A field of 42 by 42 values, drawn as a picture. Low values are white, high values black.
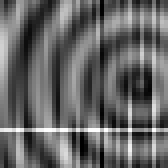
Streaks run downward. Row 33 stands out from the rest. No overall slope runs across the table. Concentric rings centre on the middle right. On average the colour sits 60% of the way up the scale.
